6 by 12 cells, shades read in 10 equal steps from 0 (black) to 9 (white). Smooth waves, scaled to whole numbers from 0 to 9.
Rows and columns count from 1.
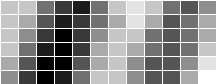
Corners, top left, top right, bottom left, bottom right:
7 5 5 9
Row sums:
59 56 52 51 49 52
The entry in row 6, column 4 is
1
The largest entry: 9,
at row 6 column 12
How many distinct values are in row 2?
7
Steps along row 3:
down down down up up up same down down up up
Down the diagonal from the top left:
7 6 2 0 3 7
